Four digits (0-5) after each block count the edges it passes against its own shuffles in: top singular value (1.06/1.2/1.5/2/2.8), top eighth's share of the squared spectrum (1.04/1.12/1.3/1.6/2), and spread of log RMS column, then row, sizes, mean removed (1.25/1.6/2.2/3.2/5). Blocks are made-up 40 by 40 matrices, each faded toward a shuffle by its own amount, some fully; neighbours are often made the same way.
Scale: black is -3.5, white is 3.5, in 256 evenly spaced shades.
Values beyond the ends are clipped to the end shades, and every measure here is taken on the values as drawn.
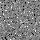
0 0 0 0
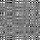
4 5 3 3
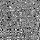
3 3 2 1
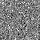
2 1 0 0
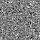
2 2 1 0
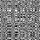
4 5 3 2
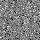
1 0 0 0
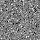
0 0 0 0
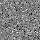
1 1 0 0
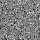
2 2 0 0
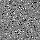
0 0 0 0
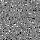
2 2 0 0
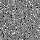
2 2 0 0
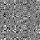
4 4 2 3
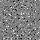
3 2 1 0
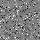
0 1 0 0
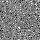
0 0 0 0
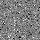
0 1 0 0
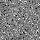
0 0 0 0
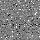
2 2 0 1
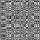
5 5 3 3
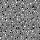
2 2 0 0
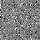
3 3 1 1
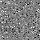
2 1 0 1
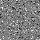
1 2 1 0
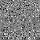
3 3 1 1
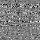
1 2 0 3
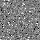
0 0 0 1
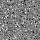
0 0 0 0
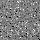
0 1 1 0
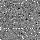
2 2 0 0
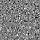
3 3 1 1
